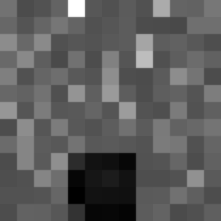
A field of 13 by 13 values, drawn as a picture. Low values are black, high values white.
Ninth with the lowest average: bottom middle. Odd patch: lower, in the bottom middle. Stripes: none. Histogram: heavy tails on both sides.
